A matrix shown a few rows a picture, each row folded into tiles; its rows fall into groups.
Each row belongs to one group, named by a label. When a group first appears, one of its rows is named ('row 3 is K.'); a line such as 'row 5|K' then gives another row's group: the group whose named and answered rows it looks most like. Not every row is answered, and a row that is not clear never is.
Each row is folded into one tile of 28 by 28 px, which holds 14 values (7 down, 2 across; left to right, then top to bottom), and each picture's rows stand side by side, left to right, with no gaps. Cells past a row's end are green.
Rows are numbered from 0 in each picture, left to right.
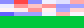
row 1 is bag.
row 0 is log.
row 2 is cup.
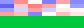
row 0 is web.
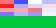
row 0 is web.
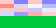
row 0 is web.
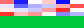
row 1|cup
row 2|bag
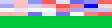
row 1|log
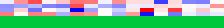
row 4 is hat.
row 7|bag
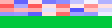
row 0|web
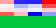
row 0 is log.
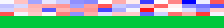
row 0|cup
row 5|bag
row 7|cup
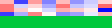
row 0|web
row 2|web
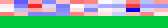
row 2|hat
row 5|cup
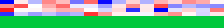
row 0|bag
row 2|web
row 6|cup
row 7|hat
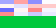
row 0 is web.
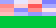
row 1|web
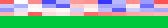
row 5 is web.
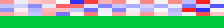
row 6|hat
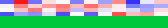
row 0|log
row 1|bag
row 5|cup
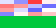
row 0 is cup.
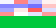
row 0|cup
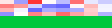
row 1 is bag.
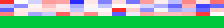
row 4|web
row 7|cup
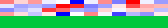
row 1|hat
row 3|cup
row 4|log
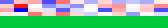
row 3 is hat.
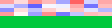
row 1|hat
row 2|log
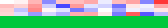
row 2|hat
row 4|hat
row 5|log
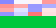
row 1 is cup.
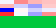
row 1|hat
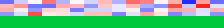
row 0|bag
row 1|cup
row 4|log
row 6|web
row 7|web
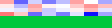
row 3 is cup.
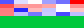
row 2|log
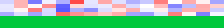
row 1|bag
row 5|log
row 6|cup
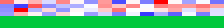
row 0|hat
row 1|web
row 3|log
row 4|bag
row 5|log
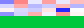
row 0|log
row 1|cup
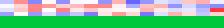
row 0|log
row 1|bag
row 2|bag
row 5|bag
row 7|hat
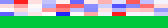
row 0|log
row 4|cup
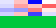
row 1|bag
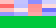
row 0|web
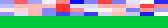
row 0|log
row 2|web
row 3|log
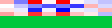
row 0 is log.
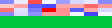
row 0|bag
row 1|hat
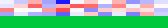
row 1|web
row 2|bag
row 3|web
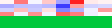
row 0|cup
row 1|cup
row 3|hat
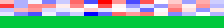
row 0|web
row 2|log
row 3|log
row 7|web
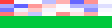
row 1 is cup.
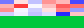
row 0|bag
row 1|log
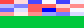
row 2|bag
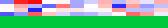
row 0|log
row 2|web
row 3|log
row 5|cup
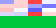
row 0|bag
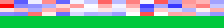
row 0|web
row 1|cup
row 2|bag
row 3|log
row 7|web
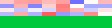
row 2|web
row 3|cup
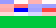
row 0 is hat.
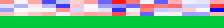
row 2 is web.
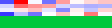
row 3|cup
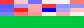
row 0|hat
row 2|cup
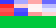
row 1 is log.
